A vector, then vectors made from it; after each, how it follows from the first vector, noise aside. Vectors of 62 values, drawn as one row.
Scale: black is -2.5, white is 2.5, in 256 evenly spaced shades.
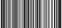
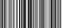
wrapped around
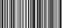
wrapped around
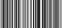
wrapped around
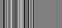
partly zeroed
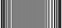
partly zeroed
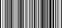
negated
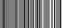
partly zeroed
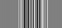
partly zeroed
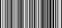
negated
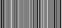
partly zeroed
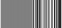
partly zeroed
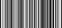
negated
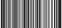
copied
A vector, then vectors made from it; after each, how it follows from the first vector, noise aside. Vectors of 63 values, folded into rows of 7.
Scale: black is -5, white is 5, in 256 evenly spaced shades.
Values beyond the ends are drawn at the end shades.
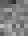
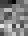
scaled up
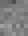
shrunk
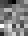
scaled up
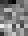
scaled up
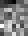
scaled up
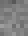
shrunk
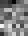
scaled up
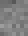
shrunk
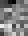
scaled up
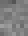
shrunk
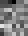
scaled up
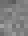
shrunk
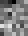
scaled up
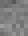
shrunk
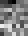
scaled up
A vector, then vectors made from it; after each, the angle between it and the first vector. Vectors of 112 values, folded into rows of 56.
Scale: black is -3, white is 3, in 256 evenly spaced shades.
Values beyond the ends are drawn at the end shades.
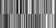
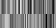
nearly opposite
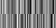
partly opposed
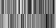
nearly opposite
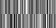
orthogonal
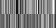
partly aligned
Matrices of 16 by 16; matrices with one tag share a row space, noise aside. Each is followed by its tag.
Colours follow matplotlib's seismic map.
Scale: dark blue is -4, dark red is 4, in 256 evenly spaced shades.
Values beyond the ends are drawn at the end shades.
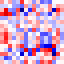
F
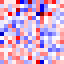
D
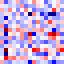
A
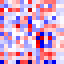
D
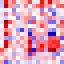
A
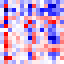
A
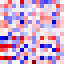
F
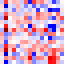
A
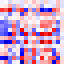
F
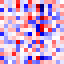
D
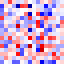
D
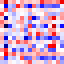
A
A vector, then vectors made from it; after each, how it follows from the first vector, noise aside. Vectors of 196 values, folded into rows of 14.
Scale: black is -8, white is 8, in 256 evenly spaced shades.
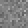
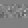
partly zeroed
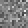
scaled up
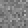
copied
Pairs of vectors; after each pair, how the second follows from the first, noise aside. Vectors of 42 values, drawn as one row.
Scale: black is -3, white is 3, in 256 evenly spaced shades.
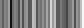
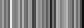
negated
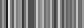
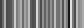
wrapped around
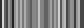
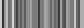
negated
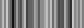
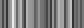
negated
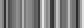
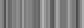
shrunk
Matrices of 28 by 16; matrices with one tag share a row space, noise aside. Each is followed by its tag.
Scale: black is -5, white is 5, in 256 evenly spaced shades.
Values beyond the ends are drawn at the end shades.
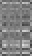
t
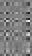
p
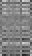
t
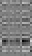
t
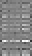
t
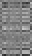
t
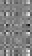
p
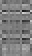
t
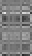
t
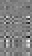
p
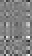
p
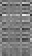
t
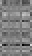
t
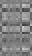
t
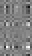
p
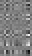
p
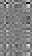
p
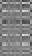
t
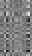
p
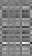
t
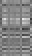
t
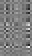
p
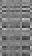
t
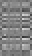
t
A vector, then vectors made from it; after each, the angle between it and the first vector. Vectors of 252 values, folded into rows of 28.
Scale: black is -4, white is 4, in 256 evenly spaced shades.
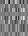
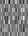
nearly parallel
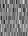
partly opposed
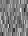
orthogonal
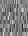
orthogonal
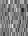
partly opposed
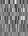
nearly parallel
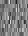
partly opposed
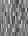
partly opposed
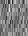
partly aligned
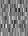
partly aligned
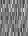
partly aligned
